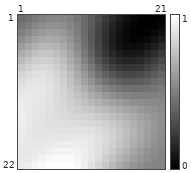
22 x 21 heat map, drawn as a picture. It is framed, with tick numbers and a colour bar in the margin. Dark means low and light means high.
Stripes: none. Slope: up to the bottom left. Mirror symmetry: none. Ninth with the highest average: bottom left. Lone odd cells: none. Ninth with the lowest average: top right. Odd rows or columns: none.
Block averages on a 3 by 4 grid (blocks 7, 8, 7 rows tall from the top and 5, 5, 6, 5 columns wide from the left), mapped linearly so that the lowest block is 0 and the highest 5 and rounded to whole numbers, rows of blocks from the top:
3 3 1 0 / 5 4 3 2 / 5 5 4 3
